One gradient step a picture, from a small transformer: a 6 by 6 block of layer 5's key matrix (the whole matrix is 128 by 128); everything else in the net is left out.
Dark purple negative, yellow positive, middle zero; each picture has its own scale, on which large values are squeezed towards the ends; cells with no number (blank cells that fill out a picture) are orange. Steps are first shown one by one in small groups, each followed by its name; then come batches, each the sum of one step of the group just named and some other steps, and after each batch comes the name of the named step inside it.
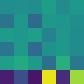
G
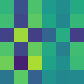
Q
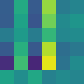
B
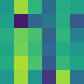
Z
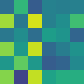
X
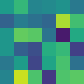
Z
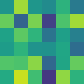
Z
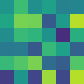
G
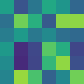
Q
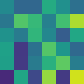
G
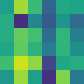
Z
